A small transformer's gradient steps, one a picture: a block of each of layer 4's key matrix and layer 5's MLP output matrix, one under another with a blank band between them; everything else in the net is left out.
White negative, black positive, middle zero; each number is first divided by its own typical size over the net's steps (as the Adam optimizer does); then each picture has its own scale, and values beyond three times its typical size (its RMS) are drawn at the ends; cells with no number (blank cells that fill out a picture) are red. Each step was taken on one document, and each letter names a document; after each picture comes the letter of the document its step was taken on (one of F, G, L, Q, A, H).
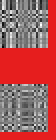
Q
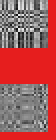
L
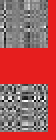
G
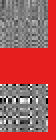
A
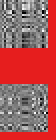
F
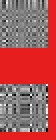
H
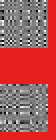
A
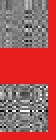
H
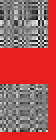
A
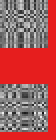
Q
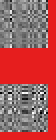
F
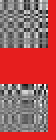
L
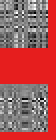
F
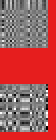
H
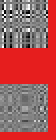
F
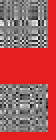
A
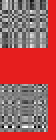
Q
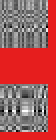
Q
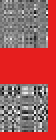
L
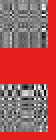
L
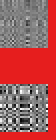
A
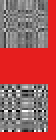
Q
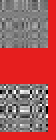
H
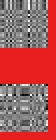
H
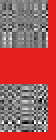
L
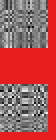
G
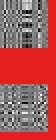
G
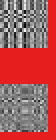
G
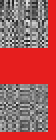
A
